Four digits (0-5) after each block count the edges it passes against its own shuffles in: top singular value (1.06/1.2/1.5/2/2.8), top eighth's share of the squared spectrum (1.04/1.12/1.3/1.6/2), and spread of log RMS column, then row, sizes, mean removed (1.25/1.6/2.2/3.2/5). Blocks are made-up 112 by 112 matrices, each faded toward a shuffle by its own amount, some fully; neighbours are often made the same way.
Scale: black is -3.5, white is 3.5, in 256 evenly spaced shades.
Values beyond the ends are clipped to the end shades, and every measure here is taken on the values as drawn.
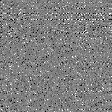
4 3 1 3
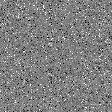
3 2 1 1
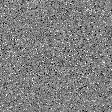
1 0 0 1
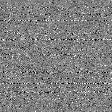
2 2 0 3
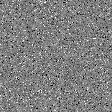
0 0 0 0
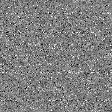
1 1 0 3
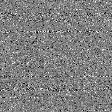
1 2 0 3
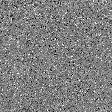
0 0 0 0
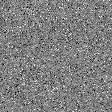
0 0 0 0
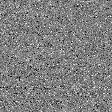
1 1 0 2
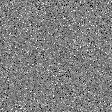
0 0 0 0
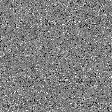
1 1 0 2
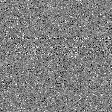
1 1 0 2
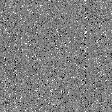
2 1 2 0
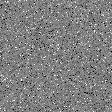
0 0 0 0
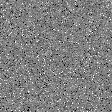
0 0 0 0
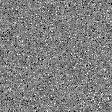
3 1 0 0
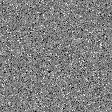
1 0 0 0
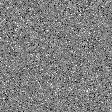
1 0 0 0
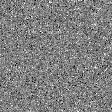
3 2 0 0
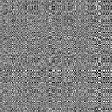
5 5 4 4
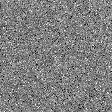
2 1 0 0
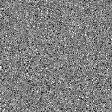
4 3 1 1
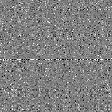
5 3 2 3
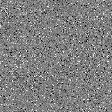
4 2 0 1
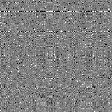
5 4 2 3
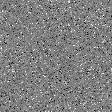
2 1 0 0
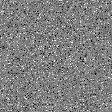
3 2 1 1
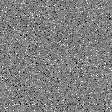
3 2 0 0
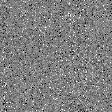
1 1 2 0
